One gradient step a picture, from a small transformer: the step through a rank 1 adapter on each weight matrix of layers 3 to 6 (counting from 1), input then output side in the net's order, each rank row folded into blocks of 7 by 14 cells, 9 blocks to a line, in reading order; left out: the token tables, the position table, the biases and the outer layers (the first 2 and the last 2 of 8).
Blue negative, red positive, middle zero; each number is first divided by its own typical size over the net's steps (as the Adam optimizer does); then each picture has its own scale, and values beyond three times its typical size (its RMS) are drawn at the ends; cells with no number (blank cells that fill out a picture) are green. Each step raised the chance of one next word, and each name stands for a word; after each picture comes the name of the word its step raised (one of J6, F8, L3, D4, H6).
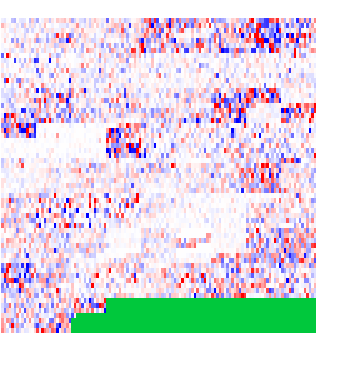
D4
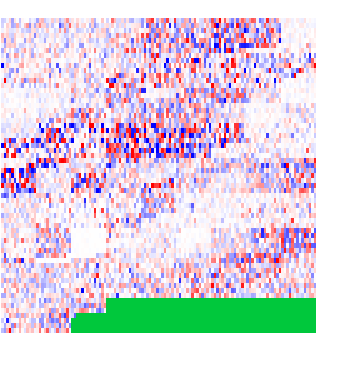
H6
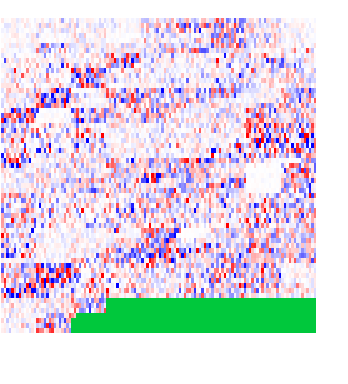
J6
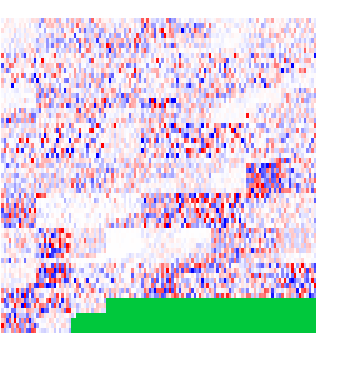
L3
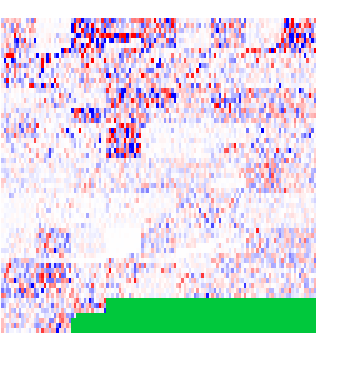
D4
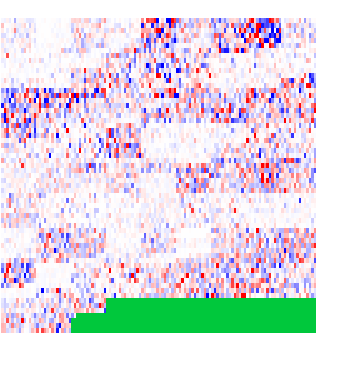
D4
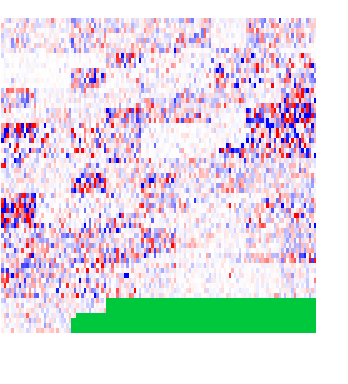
J6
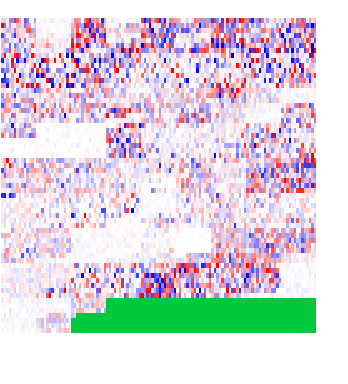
H6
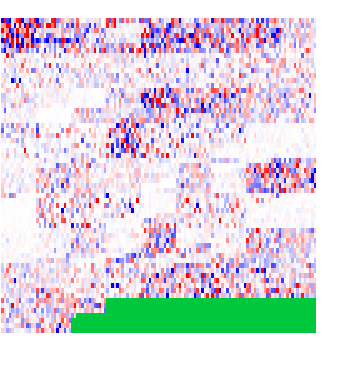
D4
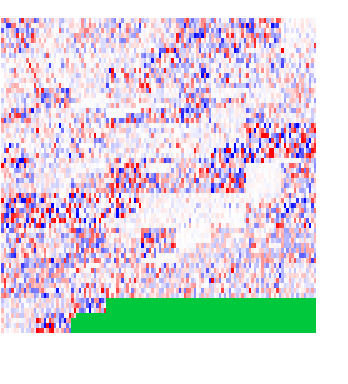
J6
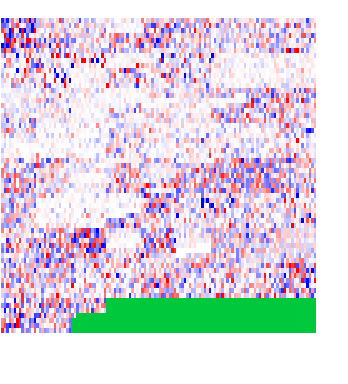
L3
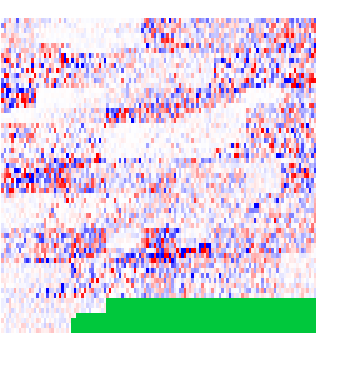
J6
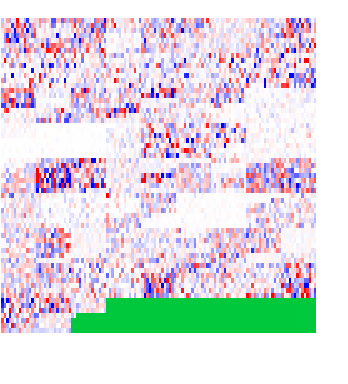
L3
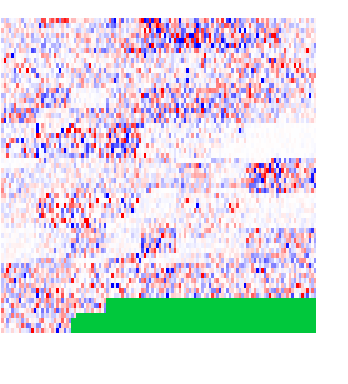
D4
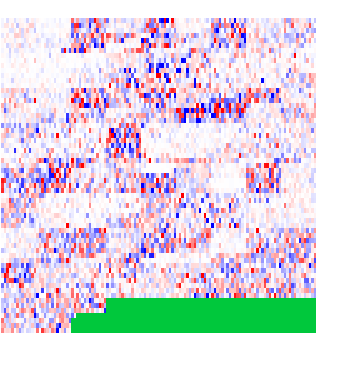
D4
